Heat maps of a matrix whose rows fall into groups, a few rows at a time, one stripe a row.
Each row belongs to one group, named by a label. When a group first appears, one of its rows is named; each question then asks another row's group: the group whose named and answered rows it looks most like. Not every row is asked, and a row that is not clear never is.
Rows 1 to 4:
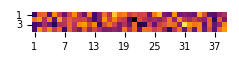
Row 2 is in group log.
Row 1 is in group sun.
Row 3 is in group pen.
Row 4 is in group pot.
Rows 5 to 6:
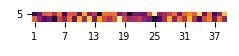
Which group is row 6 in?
log
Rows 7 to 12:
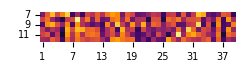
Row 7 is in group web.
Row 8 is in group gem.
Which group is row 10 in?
log
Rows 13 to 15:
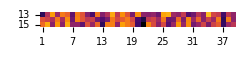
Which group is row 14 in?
log
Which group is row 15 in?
log
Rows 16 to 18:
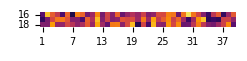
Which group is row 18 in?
web
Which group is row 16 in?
pot
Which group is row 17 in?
web
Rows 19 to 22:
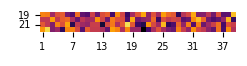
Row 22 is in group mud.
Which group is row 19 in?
pot
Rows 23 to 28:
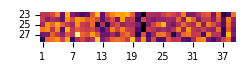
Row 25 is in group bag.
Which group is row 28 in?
web
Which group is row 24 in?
log
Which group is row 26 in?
log
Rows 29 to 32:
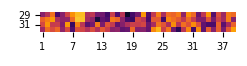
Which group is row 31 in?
pot
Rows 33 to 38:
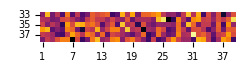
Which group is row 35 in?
log
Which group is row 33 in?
pot
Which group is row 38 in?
web
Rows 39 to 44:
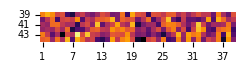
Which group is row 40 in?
sun
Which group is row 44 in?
log
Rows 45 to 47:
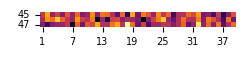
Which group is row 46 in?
bag
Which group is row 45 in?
pot
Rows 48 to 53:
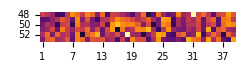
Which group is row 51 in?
sun
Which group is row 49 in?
sun
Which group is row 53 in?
pot
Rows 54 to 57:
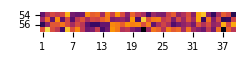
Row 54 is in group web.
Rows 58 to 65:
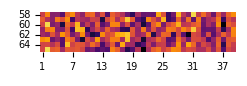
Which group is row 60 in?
gem
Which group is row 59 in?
log
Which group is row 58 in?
mud
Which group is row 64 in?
log
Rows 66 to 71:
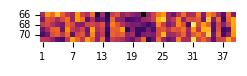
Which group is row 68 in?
mud
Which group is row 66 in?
bag
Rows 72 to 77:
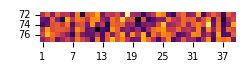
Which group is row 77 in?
sun
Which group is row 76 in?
pot
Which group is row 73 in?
pen
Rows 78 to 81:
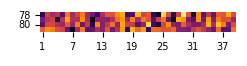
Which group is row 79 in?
sun
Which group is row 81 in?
pot
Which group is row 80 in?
sun
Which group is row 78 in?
sun
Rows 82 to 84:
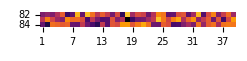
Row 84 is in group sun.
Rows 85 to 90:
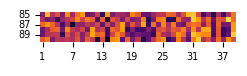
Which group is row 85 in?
pot
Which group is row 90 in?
mud
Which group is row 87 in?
pot
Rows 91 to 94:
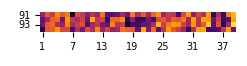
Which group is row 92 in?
pen
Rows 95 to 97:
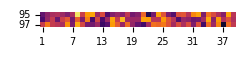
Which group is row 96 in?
sun
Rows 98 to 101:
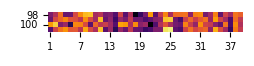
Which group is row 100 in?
mud
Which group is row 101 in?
bag
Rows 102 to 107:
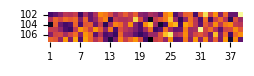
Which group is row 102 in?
pen
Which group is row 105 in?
mud
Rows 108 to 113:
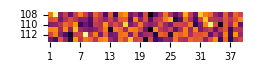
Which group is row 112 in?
gem
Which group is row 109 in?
mud
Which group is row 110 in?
web
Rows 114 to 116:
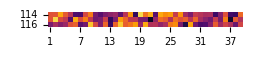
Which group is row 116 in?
sun
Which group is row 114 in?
pot
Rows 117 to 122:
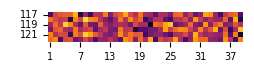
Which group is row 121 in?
log
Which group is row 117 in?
web
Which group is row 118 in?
log
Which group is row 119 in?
bag
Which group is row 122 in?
pot
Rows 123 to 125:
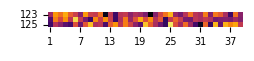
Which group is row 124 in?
web
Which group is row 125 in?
sun
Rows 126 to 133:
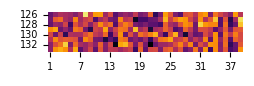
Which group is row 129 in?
mud
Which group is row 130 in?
sun
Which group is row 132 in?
pen
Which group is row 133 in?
pot
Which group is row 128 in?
pen
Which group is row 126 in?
bag
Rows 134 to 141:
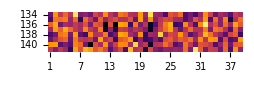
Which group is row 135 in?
pot
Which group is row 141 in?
log
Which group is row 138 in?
web
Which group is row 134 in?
web
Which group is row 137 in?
bag
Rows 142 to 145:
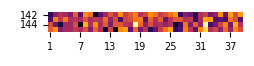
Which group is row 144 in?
log
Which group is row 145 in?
mud
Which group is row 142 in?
sun
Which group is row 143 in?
web
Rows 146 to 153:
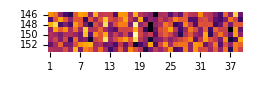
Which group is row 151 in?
pen
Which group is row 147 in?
web
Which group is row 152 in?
gem
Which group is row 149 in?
bag
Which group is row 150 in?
bag
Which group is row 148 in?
mud
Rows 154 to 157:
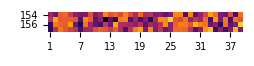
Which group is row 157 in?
web
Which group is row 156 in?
pot
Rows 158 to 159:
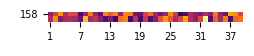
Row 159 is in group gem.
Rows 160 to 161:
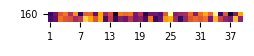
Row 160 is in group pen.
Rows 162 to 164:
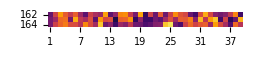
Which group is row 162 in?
web
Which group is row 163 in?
pen
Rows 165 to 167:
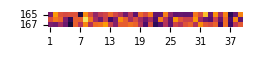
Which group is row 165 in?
pot
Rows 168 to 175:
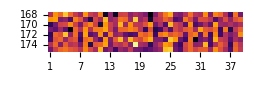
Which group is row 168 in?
bag
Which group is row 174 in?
bag
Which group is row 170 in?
sun
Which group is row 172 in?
pot
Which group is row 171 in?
pen
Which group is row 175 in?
bag
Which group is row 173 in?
sun
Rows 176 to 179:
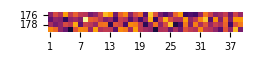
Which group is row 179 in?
mud
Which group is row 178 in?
log
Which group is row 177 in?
gem
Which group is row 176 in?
web
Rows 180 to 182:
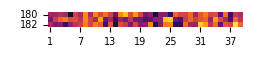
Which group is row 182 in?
mud
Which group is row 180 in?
pen
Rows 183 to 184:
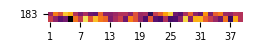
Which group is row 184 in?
log
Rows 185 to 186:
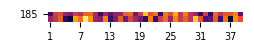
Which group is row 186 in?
gem
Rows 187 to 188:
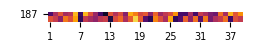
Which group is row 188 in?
log
